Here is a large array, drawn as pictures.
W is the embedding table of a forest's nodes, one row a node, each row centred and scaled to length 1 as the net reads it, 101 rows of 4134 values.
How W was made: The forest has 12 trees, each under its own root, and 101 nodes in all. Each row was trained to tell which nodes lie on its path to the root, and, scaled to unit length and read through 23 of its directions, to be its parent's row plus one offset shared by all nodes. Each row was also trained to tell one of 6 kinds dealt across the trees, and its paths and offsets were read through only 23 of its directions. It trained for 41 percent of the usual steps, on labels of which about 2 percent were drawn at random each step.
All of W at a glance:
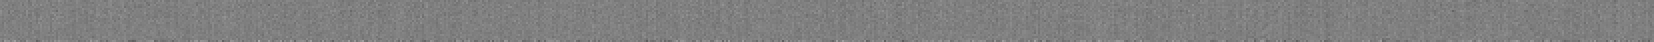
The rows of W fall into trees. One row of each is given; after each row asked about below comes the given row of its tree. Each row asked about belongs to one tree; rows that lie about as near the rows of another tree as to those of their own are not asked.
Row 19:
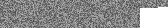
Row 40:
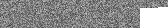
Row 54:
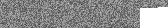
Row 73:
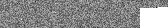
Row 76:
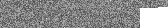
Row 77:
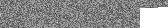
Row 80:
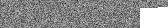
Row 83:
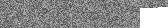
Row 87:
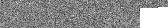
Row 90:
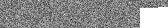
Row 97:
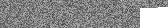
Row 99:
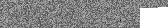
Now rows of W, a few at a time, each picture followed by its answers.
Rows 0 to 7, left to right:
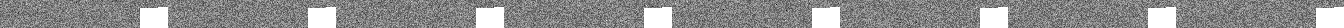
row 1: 54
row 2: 90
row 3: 76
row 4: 40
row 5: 80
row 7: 76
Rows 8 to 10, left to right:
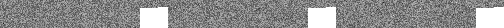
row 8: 83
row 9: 73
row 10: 80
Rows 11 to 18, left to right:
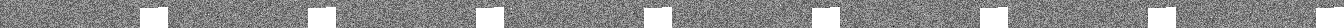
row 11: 40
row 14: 76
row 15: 19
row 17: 83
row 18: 77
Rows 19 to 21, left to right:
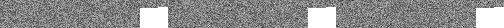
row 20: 87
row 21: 87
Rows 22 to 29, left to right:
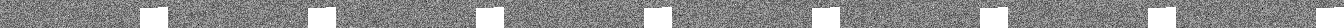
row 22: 83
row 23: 80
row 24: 99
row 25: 97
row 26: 80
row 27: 80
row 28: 83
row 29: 83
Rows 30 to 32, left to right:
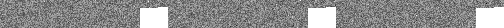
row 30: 80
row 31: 80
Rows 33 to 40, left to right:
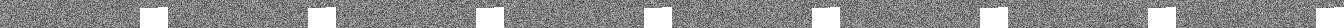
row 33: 99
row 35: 40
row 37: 76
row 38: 76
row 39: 83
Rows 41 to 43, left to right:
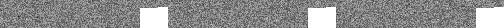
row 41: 80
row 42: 77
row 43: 40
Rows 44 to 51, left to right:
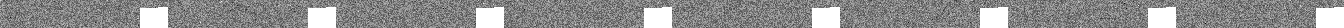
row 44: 77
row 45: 87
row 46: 76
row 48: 54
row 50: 76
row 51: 73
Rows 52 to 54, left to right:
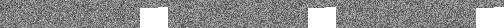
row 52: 73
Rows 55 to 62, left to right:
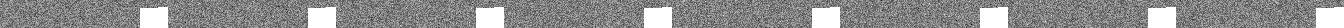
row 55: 40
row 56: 83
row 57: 90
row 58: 54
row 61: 40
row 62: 77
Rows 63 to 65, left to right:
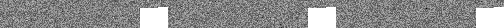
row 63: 40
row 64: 87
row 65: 73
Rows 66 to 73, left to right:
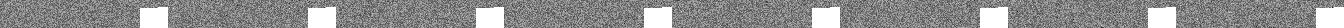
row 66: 40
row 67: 19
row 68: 83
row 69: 40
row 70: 87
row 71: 97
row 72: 97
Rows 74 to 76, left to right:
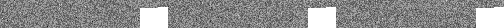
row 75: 83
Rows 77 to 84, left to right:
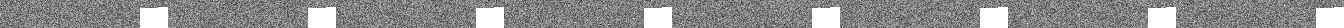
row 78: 99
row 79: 80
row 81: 87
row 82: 76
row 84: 76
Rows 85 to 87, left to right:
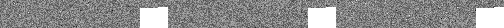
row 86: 73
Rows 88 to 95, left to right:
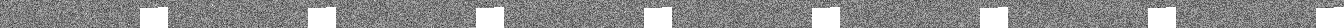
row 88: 40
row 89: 83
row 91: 76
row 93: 99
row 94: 90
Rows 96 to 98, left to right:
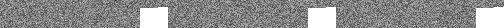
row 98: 80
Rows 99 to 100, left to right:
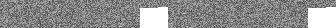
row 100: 99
